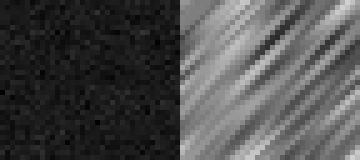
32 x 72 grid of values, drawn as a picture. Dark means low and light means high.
It is made of 1 by 2 panels. Panel 1,1: very low, fine-grained, faint in contrast. Panel 1,2: middling, slanting up to the right, strong in contrast.
